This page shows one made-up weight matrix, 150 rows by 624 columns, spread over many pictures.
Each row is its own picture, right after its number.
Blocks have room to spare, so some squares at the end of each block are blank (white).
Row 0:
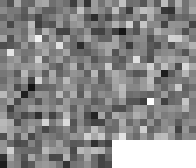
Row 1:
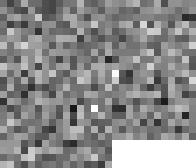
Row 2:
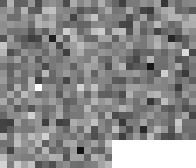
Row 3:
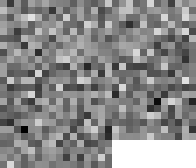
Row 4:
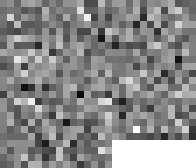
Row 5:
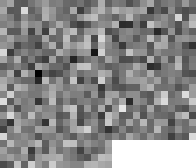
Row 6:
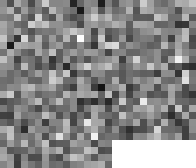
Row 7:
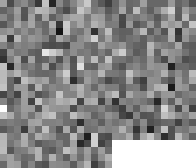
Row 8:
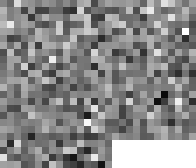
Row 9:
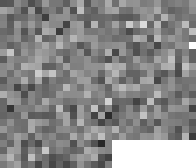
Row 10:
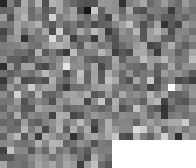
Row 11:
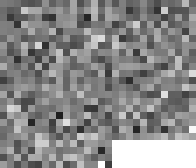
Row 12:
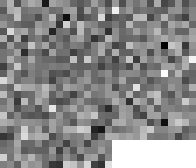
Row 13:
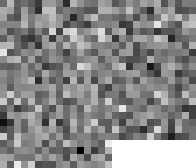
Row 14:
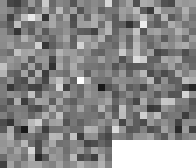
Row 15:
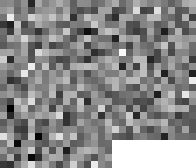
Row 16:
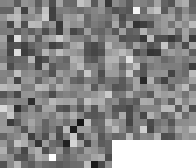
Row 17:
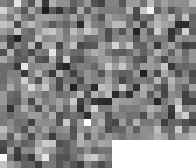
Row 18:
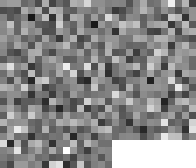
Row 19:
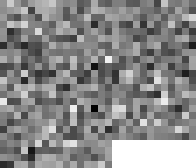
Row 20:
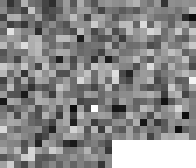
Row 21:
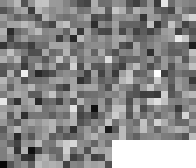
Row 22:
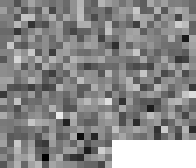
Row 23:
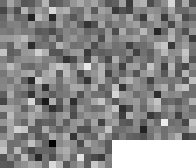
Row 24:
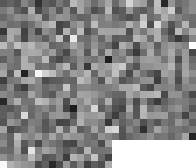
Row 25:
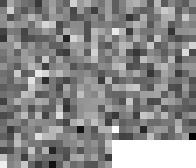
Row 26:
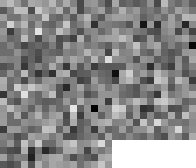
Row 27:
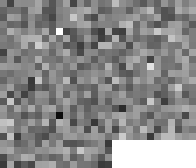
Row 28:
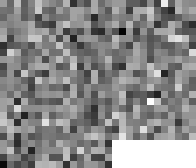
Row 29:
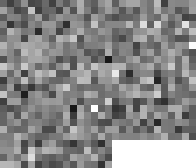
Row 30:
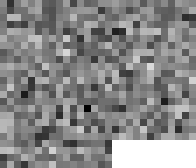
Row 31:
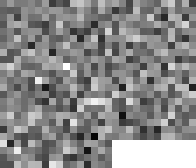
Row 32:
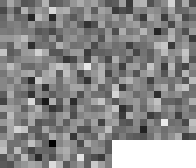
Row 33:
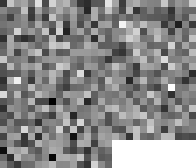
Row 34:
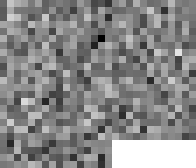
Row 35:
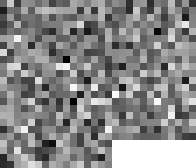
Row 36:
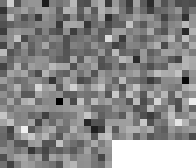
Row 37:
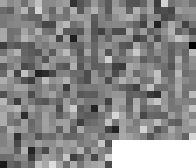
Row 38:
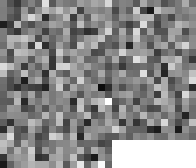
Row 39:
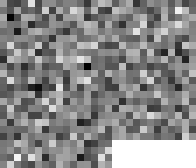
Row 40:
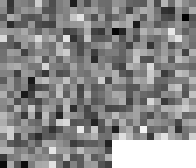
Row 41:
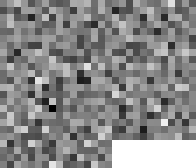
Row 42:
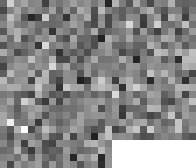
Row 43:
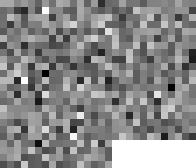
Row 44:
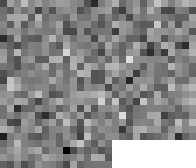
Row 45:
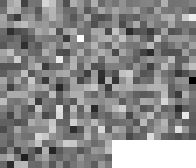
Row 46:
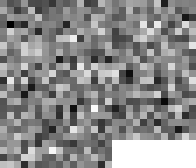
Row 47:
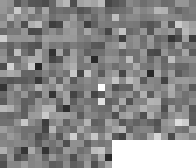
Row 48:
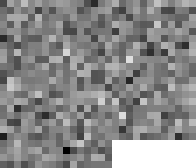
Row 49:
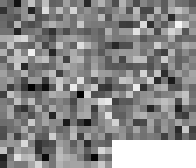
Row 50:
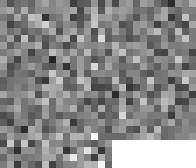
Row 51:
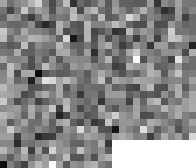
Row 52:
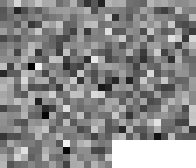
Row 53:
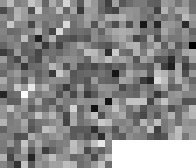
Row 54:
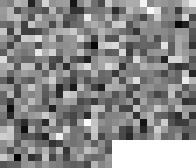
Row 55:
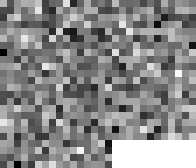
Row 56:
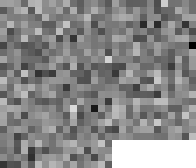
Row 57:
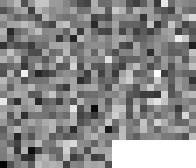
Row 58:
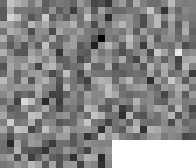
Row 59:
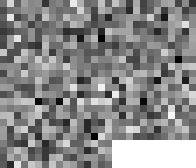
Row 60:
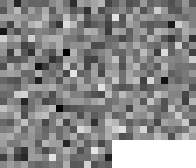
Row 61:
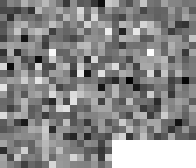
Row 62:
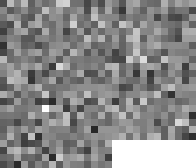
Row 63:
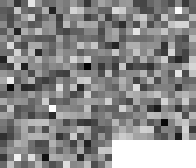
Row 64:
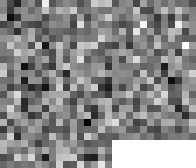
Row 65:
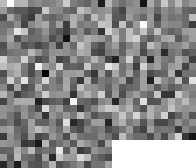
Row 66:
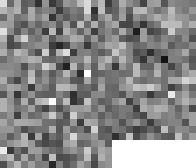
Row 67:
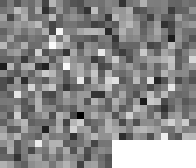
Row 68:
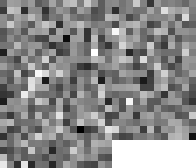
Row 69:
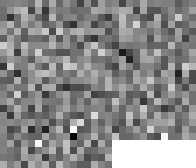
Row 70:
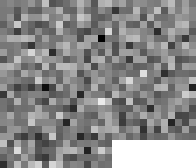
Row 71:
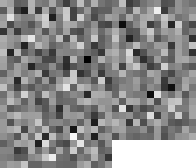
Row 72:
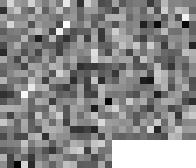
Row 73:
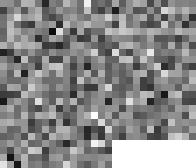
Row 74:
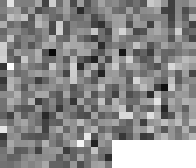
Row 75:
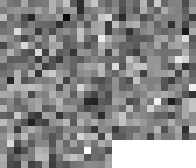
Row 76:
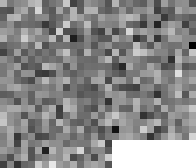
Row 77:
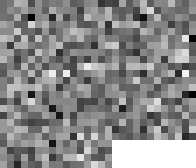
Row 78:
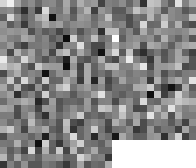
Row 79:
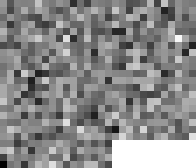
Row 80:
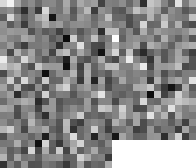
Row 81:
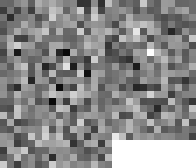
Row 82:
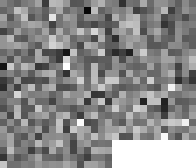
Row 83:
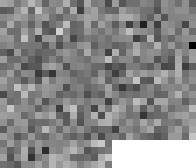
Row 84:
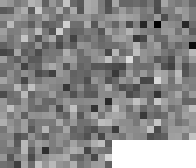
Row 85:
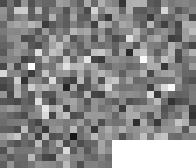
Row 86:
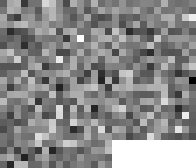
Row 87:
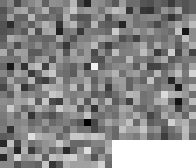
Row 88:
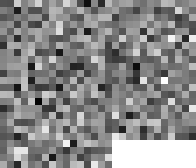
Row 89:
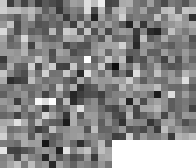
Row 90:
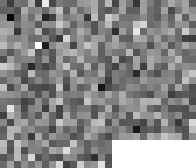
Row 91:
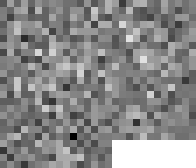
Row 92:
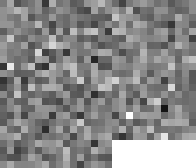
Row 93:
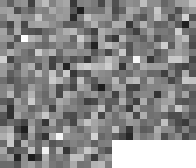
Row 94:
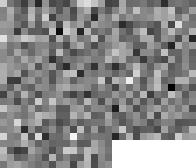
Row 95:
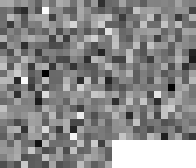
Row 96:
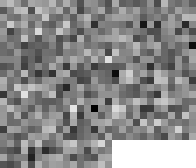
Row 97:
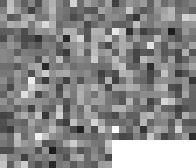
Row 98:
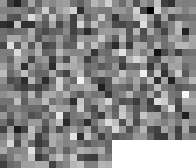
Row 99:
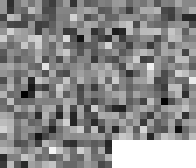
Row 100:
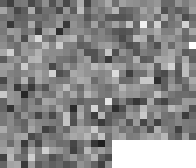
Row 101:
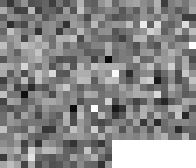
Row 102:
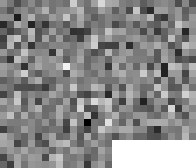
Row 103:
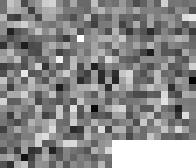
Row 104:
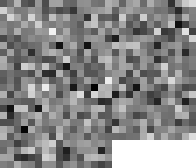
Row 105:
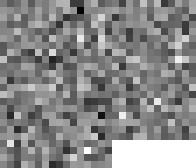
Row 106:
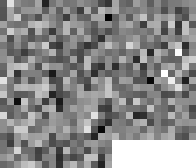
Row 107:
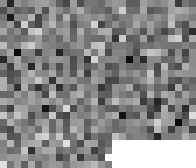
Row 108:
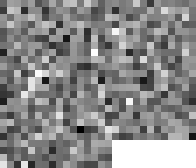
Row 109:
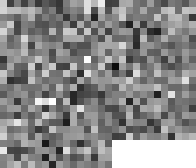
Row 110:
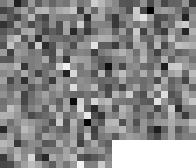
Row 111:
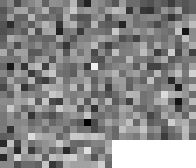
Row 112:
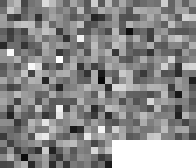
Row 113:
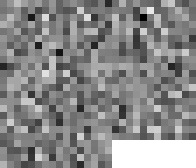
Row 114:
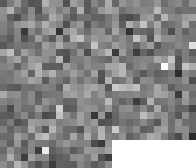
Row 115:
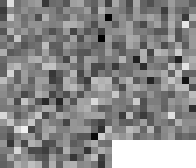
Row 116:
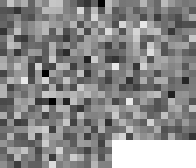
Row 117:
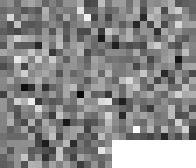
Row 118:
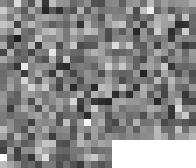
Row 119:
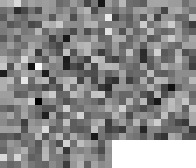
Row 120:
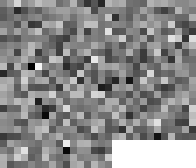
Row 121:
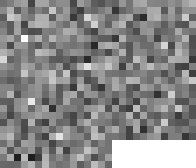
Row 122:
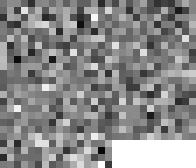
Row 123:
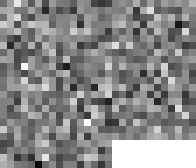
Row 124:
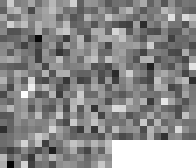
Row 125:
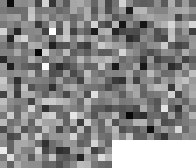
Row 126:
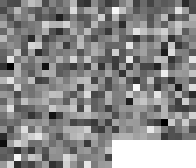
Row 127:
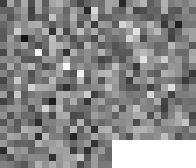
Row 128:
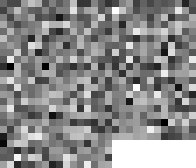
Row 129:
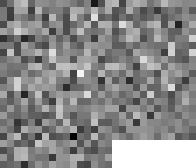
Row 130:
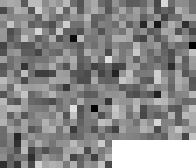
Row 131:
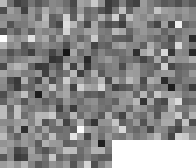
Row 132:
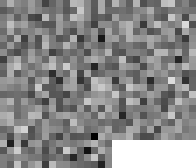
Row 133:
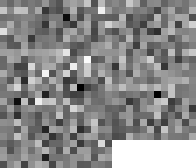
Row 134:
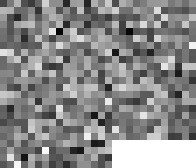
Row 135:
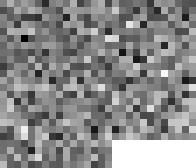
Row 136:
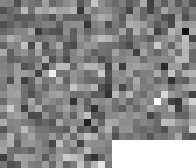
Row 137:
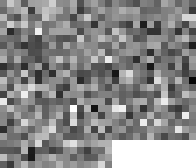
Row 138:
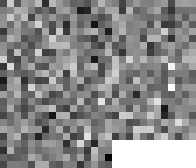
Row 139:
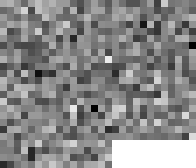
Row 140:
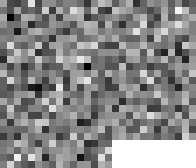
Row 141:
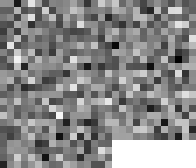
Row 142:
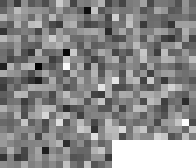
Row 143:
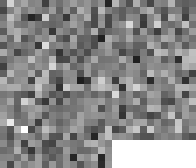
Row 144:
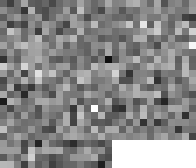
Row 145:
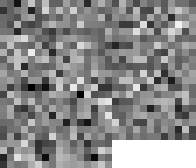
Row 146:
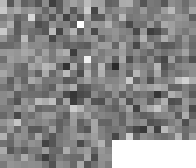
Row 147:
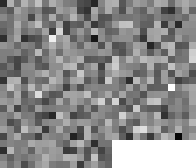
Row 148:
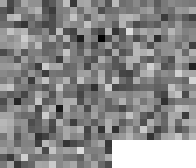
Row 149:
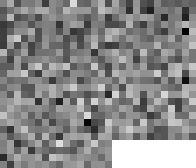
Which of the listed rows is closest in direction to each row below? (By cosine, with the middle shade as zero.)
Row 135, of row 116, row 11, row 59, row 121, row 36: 36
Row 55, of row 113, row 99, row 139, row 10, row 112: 99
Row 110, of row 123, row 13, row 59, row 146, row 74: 59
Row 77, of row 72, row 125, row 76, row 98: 76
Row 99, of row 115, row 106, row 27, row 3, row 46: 27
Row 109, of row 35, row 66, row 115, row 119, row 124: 66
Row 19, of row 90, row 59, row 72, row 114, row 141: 72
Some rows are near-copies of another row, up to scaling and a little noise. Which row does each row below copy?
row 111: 87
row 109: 89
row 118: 17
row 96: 26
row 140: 39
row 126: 128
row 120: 52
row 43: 95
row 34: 58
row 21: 57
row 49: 145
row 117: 4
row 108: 68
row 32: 23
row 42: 143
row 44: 48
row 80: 78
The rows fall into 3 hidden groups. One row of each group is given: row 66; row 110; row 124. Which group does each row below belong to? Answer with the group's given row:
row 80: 66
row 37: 124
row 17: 110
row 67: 66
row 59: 110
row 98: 110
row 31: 110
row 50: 110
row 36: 110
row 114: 124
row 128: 110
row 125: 66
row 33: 66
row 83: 124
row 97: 124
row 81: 66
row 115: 110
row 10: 66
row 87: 110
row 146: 66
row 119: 66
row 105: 110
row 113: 110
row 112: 124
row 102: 110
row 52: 66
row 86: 124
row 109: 66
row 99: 124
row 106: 110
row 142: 66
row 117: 110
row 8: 110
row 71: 66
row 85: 66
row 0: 124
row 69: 66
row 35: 110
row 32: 110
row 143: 110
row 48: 66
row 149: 110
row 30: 124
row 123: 110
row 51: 124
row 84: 124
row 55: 124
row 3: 110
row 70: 110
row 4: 110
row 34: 110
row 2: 124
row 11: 110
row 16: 66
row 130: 124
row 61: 66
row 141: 110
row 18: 110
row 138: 66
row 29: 124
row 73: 124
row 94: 66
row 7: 66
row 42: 110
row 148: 124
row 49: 110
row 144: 124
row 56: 124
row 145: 110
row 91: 66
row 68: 124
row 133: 66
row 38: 110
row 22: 110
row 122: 110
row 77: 110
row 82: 66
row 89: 66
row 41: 110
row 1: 124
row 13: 124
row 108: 124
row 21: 124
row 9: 124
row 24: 124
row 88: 66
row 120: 66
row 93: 110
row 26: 124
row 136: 110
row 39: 110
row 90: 110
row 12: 110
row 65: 66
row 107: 66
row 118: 110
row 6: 110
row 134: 124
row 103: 124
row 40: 124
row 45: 124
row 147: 66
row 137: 124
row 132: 110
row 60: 66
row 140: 110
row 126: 110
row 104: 110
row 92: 66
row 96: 124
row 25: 124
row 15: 110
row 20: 124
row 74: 66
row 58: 110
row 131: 66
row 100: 124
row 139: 124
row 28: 124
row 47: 66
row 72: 124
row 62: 66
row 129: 66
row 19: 124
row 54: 110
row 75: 110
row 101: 124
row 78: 66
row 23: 110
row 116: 66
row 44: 66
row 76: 124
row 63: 110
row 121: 110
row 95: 66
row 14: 110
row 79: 124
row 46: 124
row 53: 124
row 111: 110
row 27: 124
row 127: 66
